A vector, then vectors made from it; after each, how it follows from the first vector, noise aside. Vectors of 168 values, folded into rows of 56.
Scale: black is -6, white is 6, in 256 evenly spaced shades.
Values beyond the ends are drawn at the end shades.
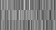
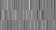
partly zeroed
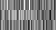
scaled up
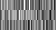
scaled up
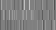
partly zeroed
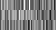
scaled up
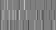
partly zeroed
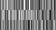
scaled up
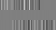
partly zeroed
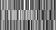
scaled up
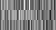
scaled up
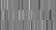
partly zeroed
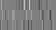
partly zeroed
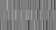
partly zeroed
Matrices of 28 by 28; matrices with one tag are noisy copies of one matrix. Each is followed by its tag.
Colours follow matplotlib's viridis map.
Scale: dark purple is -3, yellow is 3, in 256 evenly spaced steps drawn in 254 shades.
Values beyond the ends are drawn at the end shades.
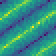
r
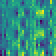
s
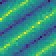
r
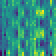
s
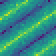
r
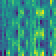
s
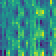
s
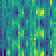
s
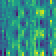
s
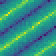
r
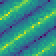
r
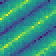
r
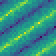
r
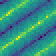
r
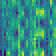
s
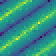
r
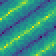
r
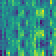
s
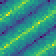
r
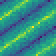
r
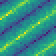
r
